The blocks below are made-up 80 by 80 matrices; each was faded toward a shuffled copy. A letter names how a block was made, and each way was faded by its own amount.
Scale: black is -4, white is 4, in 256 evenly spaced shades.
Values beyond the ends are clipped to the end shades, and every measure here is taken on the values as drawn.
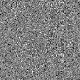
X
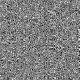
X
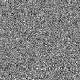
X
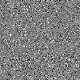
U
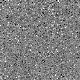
U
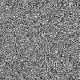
X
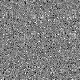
U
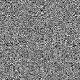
X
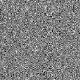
X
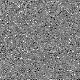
U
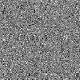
X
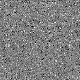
U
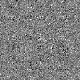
X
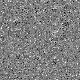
U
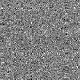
X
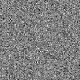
X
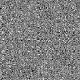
X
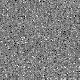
U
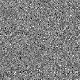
X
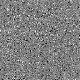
U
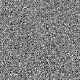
X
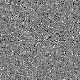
U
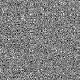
X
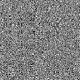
X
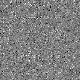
U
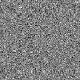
X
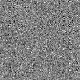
X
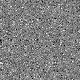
U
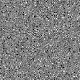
U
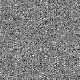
X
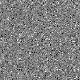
U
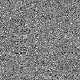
X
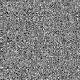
X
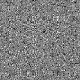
X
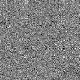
X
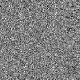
X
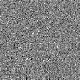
X
